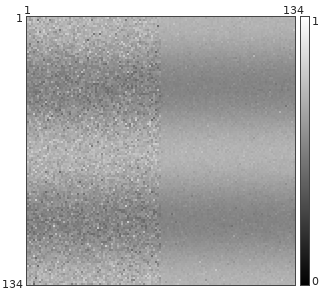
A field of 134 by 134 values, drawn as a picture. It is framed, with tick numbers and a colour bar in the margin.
Stripes: horizontal, repeating 2 times. Odd rows or columns: none. Slope: none. Seam: vertical, 50% of the way across, the right part calmer.
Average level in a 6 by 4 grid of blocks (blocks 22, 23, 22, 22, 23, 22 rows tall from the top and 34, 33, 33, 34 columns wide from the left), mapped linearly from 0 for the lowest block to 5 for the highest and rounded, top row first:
5 5 5 5 / 0 0 0 0 / 4 4 4 4 / 5 5 5 5 / 0 0 0 0 / 4 4 4 4
